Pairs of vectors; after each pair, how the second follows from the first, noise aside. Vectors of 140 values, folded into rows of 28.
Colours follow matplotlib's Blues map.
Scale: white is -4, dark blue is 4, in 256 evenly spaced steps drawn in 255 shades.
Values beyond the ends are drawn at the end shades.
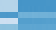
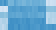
wrapped around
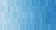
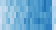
wrapped around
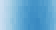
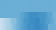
partly zeroed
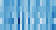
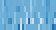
partly zeroed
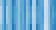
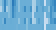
partly zeroed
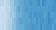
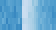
wrapped around
